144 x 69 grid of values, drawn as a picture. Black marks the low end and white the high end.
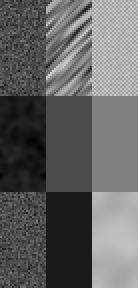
It is made of 3 by 3 panels. Panel 1,1: low, fine-grained. Panel 1,2: middling, slanting up to the right, strong in contrast. Panel 1,3: high, checkered. Panel 2,1: very low, blotchy, faint in contrast. Panel 2,2: low, flat. Panel 2,3: middling, flat. Panel 3,1: low, fine-grained. Panel 3,2: very low, flat. Panel 3,3: high, smooth, faint in contrast.
